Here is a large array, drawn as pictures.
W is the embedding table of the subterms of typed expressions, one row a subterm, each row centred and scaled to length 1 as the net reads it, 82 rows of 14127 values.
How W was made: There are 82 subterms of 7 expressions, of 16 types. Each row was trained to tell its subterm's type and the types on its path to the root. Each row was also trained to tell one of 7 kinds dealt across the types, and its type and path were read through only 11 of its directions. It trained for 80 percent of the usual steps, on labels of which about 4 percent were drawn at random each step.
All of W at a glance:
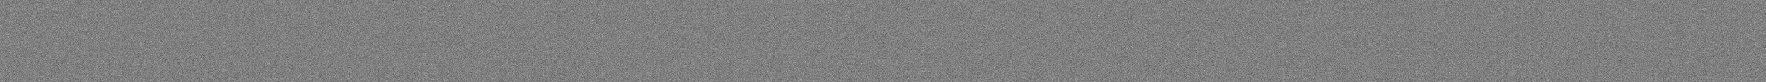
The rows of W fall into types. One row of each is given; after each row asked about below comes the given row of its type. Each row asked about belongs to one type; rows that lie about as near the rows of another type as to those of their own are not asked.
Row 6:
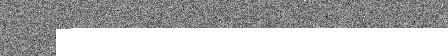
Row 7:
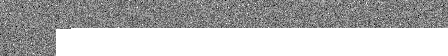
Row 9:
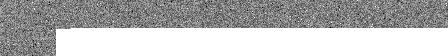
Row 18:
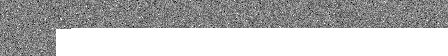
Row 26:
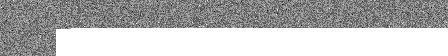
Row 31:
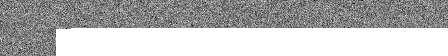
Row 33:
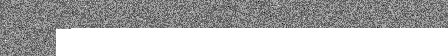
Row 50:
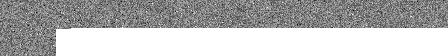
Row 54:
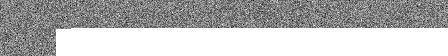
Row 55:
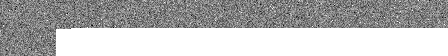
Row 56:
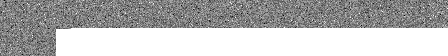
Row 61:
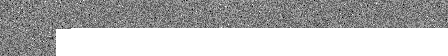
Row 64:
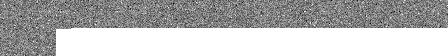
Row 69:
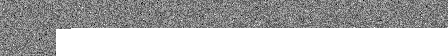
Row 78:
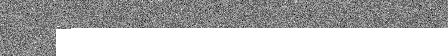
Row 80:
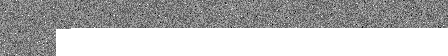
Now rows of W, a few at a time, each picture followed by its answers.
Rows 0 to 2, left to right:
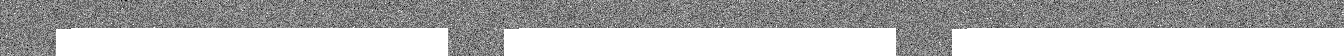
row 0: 64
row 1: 78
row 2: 78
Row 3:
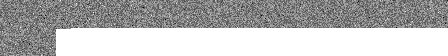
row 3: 26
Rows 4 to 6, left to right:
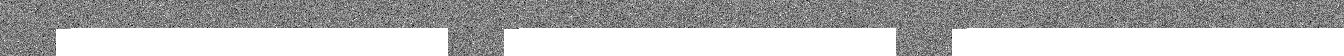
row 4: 31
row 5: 7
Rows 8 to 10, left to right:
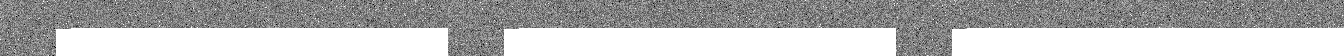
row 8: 50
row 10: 50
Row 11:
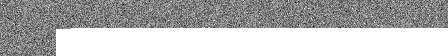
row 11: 33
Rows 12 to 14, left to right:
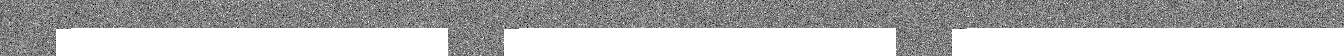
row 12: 33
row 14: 56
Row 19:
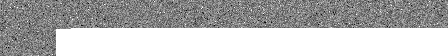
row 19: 26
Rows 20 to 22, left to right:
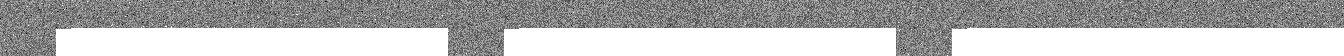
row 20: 6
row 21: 55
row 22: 64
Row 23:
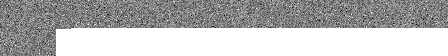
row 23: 33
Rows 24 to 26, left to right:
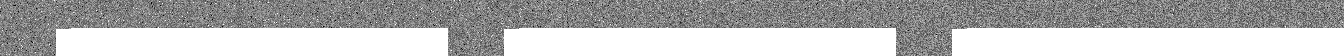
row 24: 50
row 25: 54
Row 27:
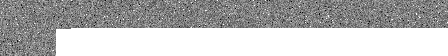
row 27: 50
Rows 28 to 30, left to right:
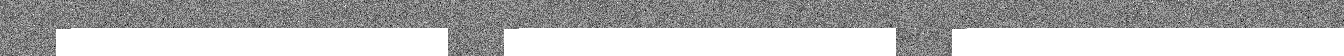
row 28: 61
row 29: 80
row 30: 56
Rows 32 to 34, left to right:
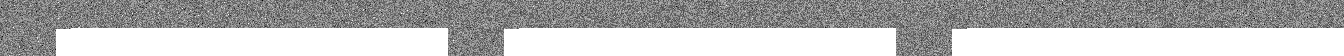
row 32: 26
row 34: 6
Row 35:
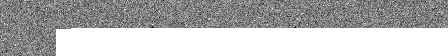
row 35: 78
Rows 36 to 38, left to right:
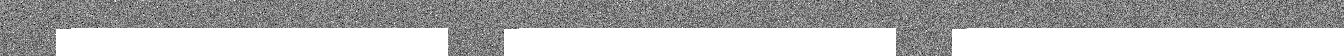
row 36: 7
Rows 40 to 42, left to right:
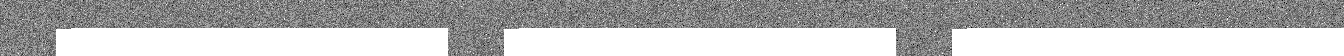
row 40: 64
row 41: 6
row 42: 69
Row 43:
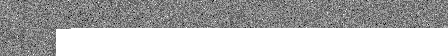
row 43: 56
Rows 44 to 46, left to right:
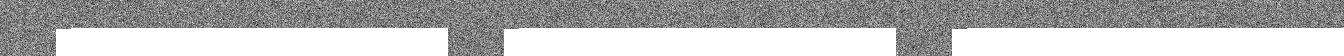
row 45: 61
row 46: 69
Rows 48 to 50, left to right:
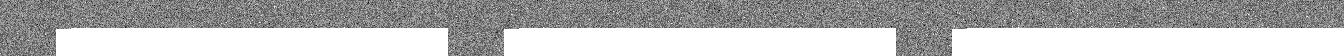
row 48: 54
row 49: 33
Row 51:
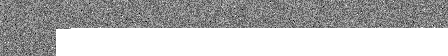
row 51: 7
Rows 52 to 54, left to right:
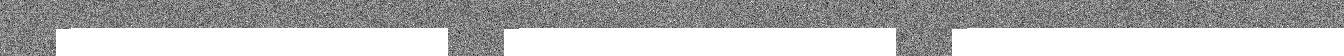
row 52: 50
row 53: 78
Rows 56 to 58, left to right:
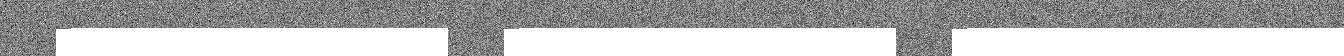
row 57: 26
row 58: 7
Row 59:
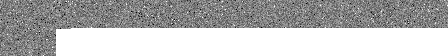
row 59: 26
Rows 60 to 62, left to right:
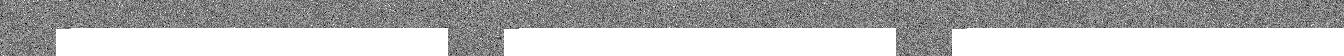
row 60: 80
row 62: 80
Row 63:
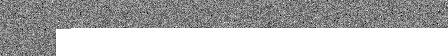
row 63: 6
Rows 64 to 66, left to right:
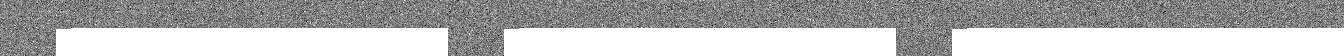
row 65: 33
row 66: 69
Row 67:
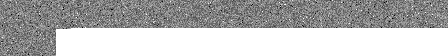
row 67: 31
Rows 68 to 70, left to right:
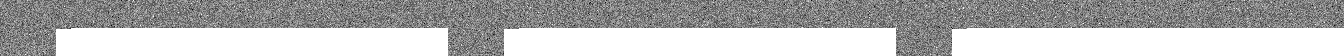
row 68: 64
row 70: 61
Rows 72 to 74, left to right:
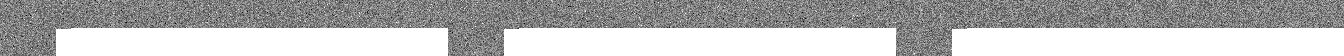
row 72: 54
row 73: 78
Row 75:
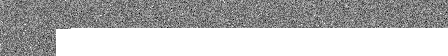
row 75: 7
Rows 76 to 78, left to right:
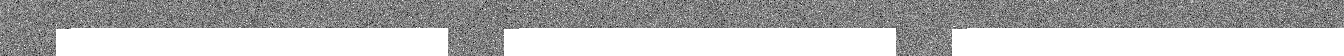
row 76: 9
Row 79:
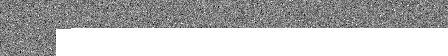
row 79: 64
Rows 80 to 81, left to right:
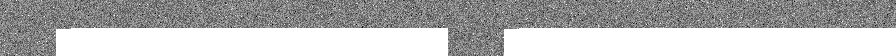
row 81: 56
